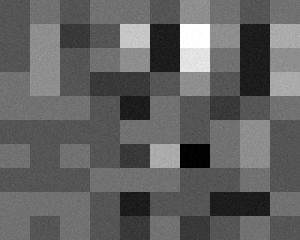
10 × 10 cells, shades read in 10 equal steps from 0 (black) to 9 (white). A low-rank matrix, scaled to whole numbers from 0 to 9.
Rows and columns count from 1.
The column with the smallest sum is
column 9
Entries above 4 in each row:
1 5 4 3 0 1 2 0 0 0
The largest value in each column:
4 5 4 4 7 6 9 5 5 6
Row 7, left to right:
4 3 4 3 2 6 0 4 5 3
